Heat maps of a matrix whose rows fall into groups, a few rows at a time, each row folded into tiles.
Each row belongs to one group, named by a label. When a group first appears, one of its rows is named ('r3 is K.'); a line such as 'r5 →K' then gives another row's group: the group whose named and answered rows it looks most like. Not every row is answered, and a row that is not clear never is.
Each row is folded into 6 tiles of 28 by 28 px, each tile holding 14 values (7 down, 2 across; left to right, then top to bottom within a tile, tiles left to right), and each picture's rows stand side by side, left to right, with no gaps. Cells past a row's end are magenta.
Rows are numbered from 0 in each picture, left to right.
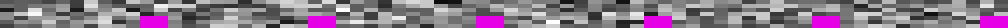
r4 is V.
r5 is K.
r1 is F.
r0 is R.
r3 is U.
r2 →R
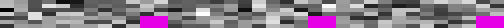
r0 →U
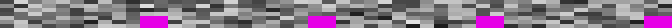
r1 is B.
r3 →F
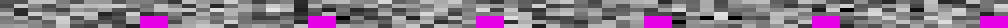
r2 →V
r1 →K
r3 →B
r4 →R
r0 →V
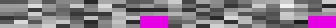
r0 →K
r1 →F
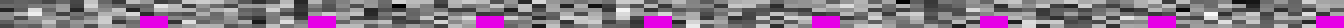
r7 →U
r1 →K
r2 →B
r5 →U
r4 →B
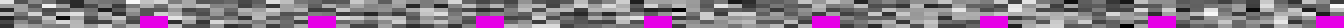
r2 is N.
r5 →F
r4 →U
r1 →N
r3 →K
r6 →U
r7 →R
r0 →U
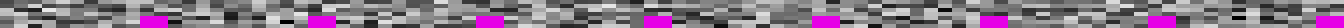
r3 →K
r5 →B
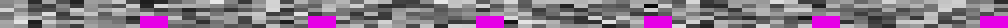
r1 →V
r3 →B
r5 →V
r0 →N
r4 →N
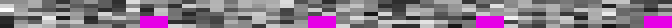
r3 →N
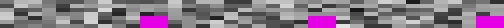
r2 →V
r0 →V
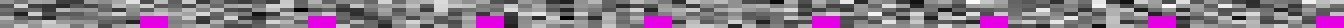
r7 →U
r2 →V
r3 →R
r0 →F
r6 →R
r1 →K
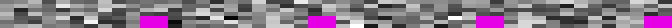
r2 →B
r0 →V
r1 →R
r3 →B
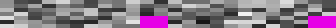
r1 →V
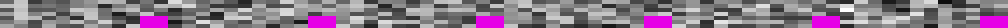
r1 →F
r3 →N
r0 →N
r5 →R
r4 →N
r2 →N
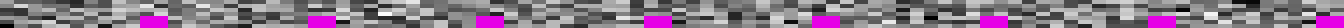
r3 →K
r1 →K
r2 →B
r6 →F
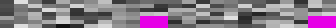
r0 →K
